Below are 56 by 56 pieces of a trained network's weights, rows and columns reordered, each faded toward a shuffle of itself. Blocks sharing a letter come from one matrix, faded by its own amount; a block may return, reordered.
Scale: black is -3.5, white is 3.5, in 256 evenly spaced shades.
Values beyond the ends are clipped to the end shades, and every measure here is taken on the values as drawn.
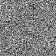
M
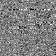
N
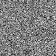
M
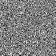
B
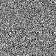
B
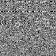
N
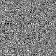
N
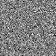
B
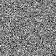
M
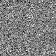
M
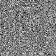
B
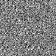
B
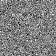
B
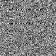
N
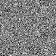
B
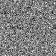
M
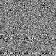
N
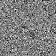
M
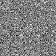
B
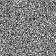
B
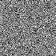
B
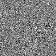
M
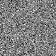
M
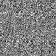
B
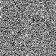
B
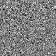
B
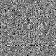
N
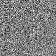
B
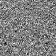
B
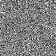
B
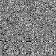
N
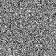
M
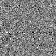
N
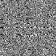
N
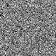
M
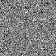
N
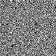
B
